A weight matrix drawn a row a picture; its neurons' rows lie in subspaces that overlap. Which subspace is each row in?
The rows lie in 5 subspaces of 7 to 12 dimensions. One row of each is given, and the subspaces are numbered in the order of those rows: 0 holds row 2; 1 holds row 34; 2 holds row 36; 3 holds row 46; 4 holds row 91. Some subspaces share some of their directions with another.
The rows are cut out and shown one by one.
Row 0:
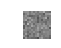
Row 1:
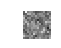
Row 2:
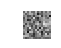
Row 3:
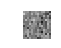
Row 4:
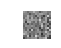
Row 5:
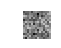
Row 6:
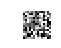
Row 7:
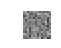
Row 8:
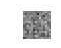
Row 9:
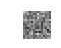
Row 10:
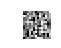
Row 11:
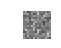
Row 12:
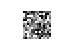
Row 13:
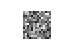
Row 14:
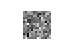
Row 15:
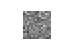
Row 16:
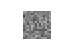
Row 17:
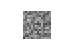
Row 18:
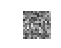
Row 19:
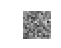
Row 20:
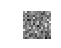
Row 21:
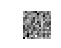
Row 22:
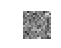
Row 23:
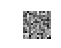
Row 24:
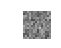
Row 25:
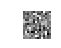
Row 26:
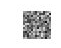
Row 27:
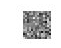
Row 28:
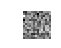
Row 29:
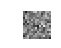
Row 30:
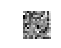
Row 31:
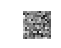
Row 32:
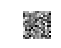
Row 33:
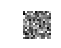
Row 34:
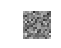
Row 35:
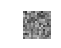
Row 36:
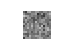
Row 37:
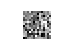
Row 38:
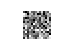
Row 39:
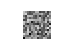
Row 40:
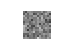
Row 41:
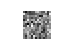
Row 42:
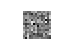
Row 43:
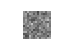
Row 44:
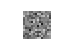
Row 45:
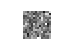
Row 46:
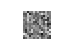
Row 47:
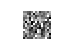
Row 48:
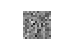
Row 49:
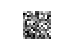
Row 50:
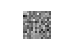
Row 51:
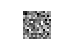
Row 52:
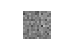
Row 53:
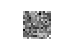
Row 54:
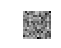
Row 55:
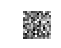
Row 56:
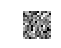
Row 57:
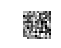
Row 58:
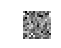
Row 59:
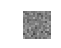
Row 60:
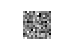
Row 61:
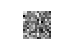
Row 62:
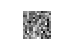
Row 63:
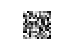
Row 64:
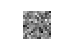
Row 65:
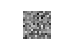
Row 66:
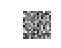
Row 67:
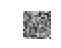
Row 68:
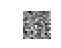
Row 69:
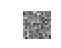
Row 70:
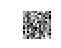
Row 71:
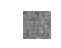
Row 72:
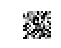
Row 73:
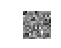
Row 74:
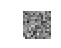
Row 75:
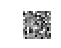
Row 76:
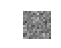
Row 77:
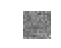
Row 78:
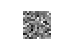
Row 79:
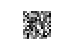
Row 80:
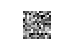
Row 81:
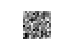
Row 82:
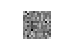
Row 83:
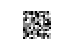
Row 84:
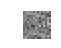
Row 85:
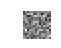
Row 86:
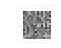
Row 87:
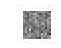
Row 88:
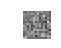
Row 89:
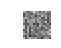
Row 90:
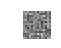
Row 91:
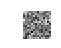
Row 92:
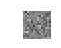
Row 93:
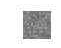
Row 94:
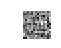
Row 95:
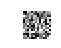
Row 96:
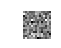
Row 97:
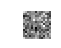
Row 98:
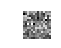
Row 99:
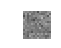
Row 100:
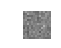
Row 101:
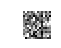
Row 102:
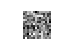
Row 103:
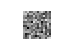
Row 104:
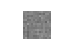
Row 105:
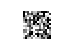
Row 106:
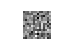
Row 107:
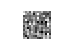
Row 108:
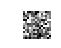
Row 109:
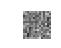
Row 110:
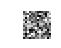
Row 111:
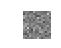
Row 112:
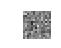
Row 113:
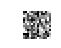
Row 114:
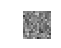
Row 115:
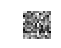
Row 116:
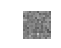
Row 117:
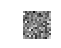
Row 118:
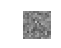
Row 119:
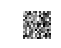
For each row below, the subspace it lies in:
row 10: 0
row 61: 3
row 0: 2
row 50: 2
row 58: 1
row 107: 4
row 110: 1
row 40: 1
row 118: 3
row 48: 1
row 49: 2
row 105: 3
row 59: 0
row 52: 2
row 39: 0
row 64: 4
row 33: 1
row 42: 1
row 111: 1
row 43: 4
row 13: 2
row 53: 2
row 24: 1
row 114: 3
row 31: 1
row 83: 0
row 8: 3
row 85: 1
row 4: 1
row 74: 0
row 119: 0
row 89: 2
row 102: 0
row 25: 4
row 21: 0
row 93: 2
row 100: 2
